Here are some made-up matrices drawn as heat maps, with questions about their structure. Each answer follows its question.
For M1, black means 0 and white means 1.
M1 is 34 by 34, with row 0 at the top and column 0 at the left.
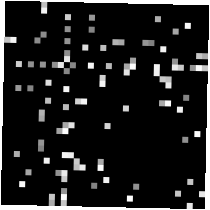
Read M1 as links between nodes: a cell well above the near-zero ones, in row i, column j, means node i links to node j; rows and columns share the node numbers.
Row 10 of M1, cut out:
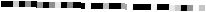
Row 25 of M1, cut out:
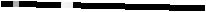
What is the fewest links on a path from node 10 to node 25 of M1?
1
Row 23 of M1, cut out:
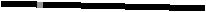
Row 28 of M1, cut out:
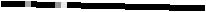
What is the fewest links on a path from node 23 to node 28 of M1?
3
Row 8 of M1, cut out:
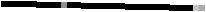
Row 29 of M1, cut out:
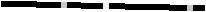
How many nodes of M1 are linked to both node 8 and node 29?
1
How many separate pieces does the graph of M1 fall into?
3
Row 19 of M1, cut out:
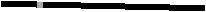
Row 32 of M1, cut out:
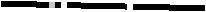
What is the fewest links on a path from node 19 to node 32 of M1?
3
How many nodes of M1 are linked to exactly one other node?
10
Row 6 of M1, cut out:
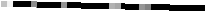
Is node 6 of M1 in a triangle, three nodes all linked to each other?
no
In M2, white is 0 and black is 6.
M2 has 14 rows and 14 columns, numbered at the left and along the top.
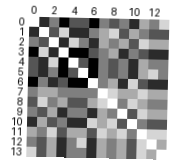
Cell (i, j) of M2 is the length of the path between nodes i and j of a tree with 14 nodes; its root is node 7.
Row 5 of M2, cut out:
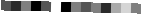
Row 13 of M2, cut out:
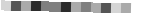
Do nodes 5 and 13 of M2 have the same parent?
no
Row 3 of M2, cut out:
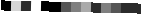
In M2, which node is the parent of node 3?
1
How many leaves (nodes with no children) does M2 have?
6
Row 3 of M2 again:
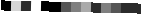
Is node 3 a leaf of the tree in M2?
yes
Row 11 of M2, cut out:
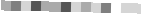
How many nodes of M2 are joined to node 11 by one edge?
5
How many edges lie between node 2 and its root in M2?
2
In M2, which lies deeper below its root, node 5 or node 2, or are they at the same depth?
node 5
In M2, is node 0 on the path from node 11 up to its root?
no
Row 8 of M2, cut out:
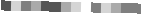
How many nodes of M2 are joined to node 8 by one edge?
3
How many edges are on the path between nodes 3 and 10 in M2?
3
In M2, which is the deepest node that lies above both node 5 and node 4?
11
